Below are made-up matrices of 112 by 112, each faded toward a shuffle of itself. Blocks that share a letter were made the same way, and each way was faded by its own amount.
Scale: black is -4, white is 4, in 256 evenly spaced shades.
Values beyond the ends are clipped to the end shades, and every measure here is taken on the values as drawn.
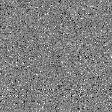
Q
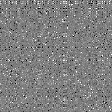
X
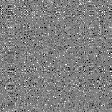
X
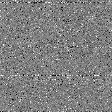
Q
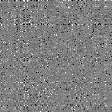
X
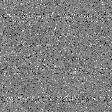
Q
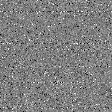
Q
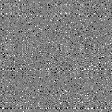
X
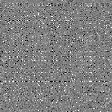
X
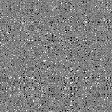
X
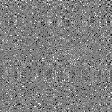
X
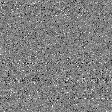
Q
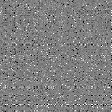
X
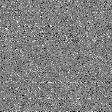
Q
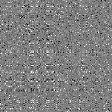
X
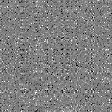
X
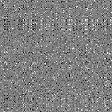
X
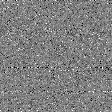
Q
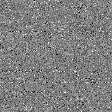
Q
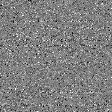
Q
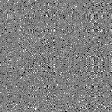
X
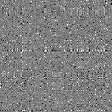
X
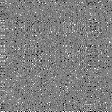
X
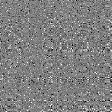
X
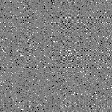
X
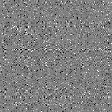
X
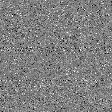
Q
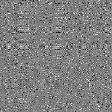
X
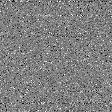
Q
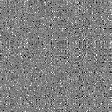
X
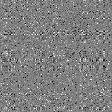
X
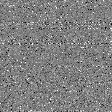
Q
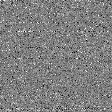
Q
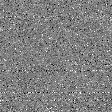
Q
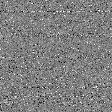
Q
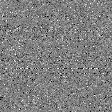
Q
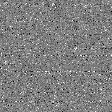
Q
